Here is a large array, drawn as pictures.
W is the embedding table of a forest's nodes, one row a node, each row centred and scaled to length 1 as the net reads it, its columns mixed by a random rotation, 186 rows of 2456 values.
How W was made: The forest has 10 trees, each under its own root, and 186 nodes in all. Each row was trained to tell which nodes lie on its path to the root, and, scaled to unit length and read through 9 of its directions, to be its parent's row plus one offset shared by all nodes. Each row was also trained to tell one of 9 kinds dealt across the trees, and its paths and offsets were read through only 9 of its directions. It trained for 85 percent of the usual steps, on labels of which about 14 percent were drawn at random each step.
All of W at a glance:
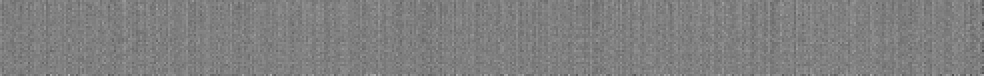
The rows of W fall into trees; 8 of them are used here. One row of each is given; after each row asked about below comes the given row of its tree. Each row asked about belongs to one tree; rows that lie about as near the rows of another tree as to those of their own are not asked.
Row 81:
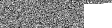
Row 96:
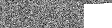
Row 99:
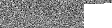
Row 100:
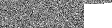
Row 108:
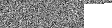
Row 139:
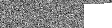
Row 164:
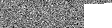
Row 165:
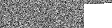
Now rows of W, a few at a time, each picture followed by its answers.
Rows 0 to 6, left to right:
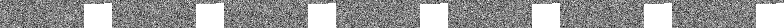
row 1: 164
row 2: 164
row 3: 165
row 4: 139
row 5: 164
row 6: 164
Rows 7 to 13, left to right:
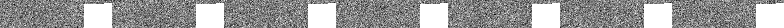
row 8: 165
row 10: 108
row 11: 100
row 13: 165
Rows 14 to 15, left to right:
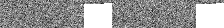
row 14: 165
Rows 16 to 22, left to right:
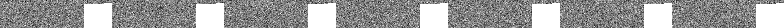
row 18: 165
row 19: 139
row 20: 165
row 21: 108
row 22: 165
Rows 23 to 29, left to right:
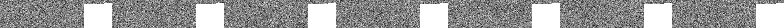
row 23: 165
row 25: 100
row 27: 99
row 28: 108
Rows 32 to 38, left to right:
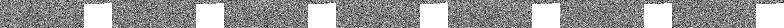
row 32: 100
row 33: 139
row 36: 108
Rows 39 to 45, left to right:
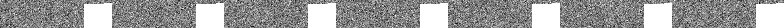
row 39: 96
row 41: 81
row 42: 165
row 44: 100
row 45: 96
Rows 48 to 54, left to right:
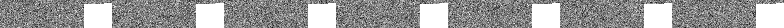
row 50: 165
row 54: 100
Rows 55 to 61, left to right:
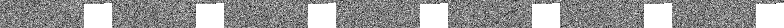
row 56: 165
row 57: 100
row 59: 108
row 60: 165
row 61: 100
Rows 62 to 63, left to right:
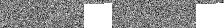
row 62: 100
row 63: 139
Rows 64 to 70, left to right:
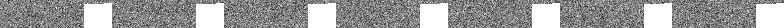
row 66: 81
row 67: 139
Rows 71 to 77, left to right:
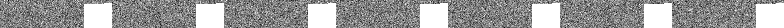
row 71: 164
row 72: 165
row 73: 139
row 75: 164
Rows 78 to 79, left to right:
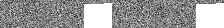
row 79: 96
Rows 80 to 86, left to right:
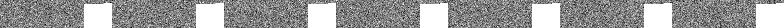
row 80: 96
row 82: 164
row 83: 100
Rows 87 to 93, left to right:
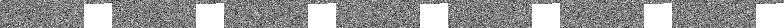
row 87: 108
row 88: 165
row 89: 139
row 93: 108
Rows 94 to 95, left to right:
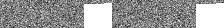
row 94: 99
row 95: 96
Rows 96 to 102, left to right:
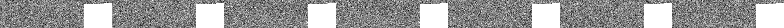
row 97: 165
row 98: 99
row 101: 139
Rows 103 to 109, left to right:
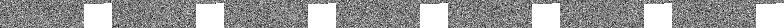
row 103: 99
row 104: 100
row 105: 165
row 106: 96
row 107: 108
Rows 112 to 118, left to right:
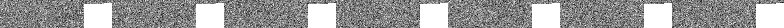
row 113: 96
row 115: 100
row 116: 81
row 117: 165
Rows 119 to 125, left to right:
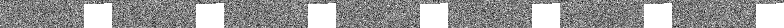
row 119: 165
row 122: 100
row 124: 165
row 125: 100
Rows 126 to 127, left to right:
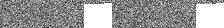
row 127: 164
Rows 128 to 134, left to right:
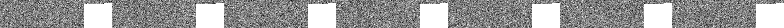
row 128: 100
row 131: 139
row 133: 99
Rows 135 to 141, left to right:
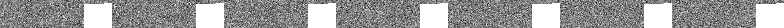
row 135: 100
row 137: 165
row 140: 139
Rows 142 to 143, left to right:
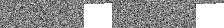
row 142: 165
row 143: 108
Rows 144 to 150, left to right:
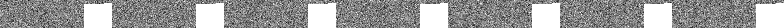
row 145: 99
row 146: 164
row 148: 99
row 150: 81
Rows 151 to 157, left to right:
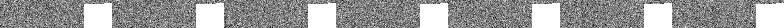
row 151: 164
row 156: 108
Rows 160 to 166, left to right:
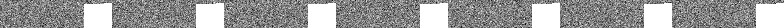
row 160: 96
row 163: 81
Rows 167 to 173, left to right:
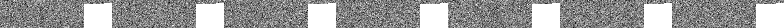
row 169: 100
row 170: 96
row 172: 96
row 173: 164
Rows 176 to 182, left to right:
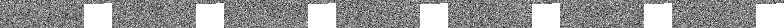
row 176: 96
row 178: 99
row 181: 100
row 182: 165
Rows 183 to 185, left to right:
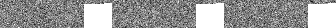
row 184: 99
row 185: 139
